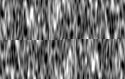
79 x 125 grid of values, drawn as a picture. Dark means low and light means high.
There is no overall slope. A half turn leaves it unchanged. The grain runs up and down. The histogram is bell-shaped.
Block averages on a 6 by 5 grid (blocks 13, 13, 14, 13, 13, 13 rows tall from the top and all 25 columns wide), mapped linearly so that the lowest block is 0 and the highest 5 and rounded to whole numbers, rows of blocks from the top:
22523 / 14301 / 12212 / 21221 / 10341 / 32522
